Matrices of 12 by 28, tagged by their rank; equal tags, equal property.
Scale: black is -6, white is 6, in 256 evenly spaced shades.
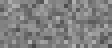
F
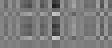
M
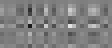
M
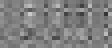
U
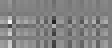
M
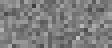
F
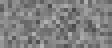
F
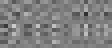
U
